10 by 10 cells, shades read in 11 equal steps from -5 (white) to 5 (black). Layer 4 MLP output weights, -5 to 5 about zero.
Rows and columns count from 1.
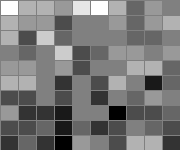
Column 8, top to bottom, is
1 1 1 -1 -2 0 1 2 0 -2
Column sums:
-6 5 1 16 0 4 3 1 1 5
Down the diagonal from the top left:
-5 -1 -3 -3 2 2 0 2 1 3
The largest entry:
5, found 2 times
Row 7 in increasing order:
-1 0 0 0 0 1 2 2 2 3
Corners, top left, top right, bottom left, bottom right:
-5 0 3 3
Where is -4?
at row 1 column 5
